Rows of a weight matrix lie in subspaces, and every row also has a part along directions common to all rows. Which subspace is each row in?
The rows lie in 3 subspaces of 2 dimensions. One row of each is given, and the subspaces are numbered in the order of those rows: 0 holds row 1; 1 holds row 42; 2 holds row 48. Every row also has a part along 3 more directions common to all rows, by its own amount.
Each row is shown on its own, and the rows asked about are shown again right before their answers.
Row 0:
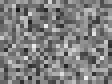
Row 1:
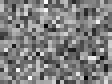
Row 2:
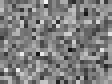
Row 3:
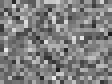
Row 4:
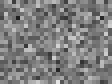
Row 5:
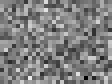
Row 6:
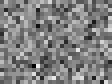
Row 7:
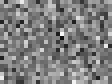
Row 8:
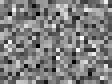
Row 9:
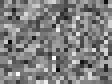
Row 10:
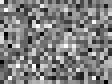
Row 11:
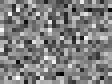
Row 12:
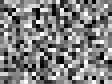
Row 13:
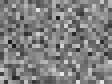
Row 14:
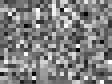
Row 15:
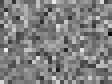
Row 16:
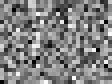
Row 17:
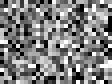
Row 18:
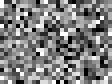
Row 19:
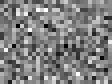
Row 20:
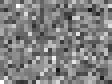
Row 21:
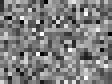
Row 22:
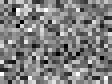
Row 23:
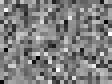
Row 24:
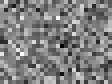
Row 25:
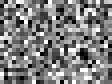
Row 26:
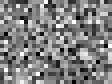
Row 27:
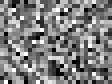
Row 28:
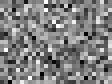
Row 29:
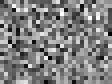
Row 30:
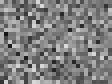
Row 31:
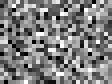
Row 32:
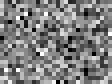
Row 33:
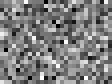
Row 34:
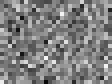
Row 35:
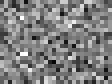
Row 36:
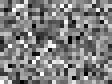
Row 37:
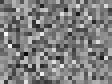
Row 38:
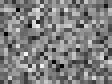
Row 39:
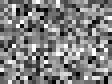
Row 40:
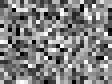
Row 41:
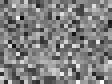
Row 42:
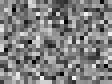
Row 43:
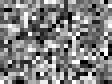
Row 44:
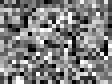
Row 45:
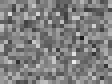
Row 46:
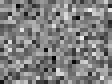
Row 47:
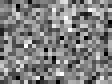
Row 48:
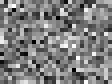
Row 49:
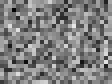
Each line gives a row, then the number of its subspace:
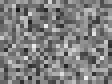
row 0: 0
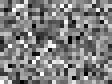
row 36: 1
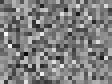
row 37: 2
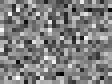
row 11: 1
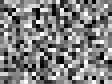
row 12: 2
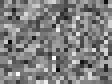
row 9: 1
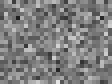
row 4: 1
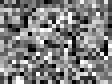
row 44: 1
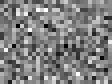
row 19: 0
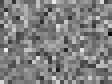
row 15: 1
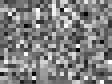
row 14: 2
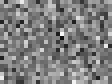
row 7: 0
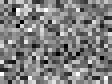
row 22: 0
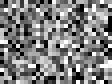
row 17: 2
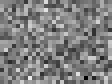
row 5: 0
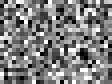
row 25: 0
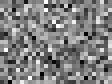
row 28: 0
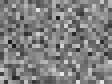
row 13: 2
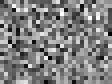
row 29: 2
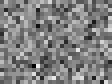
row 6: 2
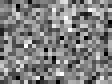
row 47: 1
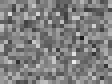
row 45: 1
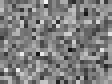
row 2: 0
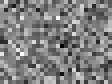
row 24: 2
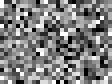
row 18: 0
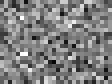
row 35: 2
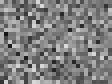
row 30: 2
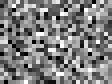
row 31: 2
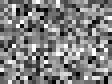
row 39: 0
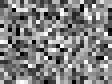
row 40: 2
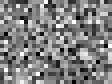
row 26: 0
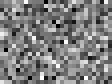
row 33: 0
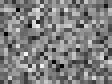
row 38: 2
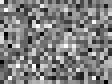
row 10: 2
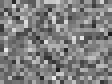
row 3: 1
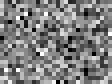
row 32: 0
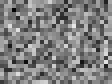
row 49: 1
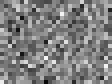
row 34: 2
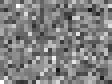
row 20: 1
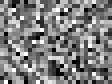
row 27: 2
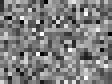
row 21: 0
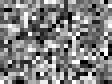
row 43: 1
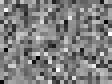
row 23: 1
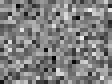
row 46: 1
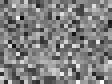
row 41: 2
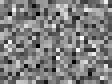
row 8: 1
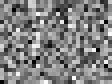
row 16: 1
